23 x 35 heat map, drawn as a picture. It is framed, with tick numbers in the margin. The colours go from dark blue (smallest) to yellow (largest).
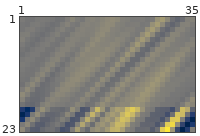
Average level on the scale: 50%. Mirror symmetry: none. Histogram: heavy tails on both sides. Grain: diagonal, up to the right. Seam: horizontal, 80% of the way down, the top part calmer.
